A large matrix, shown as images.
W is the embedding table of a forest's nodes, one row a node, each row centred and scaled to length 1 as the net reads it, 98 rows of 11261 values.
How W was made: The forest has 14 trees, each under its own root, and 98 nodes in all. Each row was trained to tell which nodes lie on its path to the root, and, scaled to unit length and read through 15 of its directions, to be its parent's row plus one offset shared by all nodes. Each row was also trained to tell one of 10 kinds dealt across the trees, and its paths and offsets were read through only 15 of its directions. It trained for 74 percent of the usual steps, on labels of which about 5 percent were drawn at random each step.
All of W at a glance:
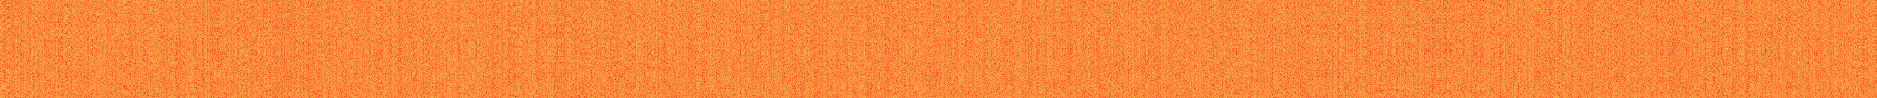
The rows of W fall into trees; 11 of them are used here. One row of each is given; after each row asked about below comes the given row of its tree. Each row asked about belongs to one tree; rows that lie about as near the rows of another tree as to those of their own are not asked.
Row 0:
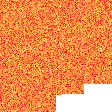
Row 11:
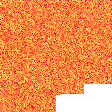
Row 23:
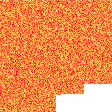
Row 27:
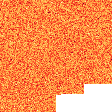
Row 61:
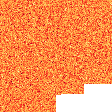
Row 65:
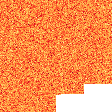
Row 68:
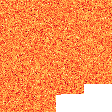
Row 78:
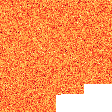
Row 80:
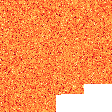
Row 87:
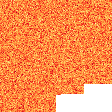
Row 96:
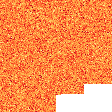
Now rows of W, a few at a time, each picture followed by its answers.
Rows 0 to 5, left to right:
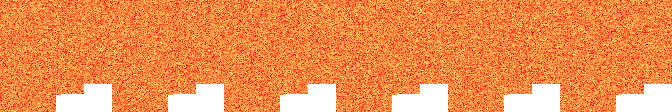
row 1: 61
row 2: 65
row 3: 27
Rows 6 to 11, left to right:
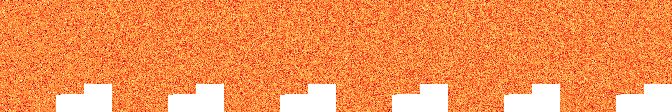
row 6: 78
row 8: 23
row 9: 65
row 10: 23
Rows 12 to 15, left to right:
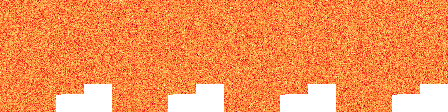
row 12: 27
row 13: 11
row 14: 80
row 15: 61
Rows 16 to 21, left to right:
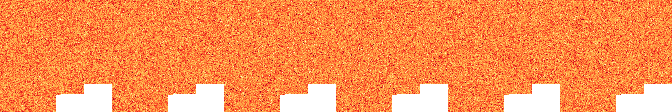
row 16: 65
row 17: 87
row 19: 78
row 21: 80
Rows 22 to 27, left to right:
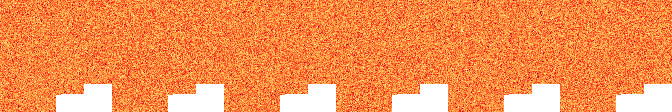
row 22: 80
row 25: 11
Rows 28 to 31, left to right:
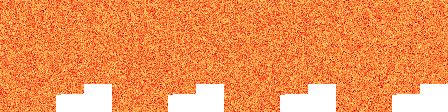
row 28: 0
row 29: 23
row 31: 78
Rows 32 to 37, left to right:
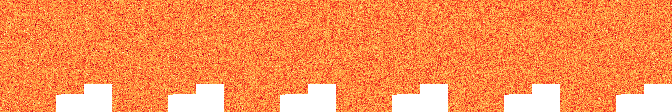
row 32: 11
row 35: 0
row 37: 11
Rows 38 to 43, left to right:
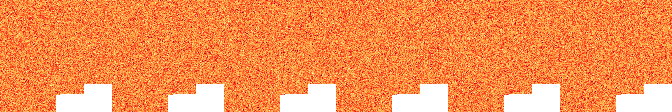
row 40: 80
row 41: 80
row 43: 61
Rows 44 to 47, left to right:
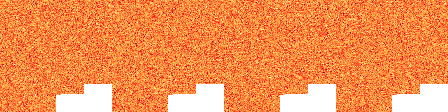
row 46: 11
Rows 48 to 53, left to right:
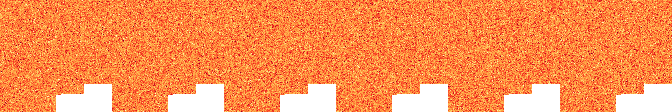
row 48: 78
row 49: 78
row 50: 78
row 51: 78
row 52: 0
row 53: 78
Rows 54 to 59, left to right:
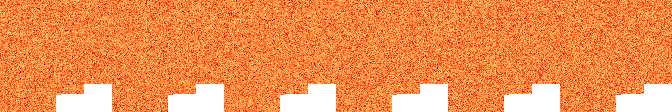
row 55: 80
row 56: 11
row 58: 0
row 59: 68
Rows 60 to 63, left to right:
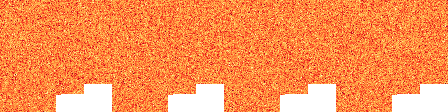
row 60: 27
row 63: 96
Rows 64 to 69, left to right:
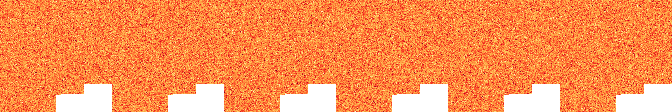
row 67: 87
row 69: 78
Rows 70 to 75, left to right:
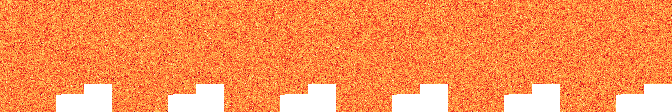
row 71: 80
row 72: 11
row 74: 65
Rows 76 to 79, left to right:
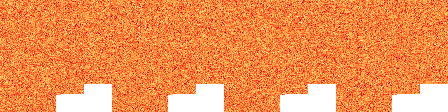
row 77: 11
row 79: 11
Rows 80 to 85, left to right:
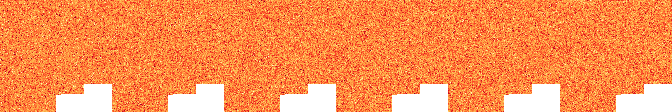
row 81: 11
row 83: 68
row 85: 96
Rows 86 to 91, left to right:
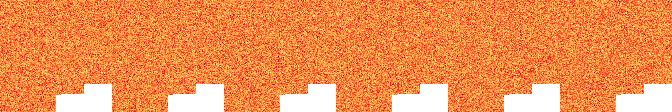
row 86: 68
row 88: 68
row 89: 68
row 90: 61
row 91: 27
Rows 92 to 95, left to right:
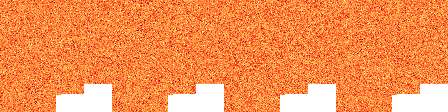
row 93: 78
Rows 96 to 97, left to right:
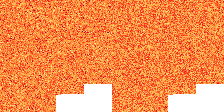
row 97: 0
